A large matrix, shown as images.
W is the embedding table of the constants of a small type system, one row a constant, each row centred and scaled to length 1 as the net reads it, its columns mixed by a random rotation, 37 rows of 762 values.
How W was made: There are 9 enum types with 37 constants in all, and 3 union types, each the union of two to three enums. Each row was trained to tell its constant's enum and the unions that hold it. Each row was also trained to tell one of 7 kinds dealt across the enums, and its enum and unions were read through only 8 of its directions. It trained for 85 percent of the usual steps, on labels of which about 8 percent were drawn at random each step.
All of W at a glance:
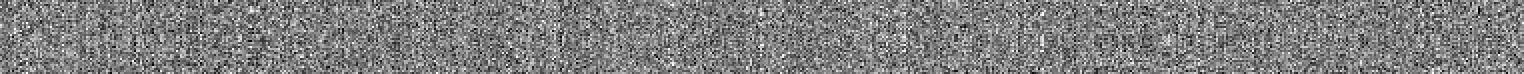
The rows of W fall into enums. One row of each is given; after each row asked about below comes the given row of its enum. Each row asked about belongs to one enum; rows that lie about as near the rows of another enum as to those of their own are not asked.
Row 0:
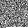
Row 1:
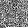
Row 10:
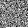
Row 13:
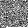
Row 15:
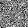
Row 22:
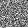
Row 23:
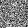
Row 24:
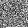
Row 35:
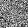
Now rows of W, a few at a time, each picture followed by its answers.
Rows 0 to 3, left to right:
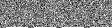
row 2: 0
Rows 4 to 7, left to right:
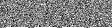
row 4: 22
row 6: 13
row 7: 22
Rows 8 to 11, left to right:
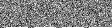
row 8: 10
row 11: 22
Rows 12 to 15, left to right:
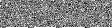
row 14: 0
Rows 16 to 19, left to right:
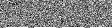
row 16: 0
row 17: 35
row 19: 24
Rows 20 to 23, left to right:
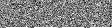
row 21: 13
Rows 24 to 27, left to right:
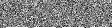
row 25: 22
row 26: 1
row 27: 24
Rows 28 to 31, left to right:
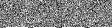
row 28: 24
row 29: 10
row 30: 15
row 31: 0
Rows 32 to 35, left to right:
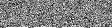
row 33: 24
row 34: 13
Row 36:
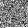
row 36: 13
